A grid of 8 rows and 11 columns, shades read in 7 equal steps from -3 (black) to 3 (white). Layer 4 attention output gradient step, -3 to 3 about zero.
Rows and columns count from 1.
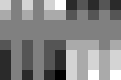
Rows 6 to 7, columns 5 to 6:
-1 -2 | -1 -2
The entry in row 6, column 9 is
2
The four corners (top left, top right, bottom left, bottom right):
2 -2 -2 3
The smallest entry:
-3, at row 8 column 6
